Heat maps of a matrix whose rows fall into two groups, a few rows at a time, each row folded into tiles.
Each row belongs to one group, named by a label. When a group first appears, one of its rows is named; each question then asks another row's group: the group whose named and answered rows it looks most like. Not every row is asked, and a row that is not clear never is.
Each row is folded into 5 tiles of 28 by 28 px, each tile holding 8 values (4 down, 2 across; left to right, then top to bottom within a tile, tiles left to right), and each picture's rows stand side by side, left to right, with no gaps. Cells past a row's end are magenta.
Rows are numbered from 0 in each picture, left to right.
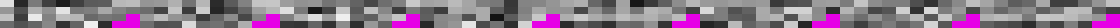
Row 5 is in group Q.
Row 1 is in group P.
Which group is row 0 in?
Q
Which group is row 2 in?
Q
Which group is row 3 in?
P
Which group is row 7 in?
Q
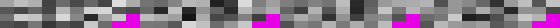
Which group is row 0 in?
Q
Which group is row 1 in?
P
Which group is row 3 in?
P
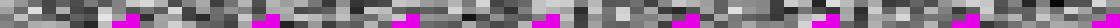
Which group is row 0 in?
P
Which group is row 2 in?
Q
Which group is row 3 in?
P
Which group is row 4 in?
Q
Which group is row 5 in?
P
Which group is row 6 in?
Q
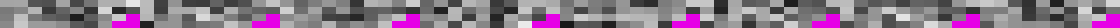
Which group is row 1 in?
Q
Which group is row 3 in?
P
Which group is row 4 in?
Q
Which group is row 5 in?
Q
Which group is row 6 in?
Q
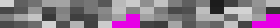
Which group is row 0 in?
P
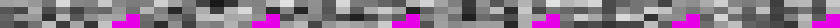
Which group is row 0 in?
P
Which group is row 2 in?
P
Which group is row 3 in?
P
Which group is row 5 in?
P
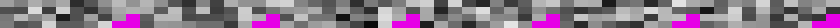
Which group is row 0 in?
P
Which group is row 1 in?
P
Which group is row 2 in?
P
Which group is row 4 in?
Q
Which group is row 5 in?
P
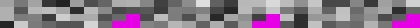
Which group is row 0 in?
Q
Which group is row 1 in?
P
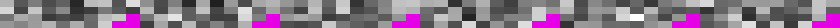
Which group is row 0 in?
P
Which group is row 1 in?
P
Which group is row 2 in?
P
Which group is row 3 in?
P
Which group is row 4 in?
Q
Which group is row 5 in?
P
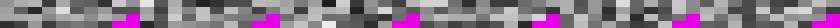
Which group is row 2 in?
P
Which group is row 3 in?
Q
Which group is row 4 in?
P
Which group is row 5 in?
Q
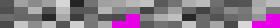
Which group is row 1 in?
P
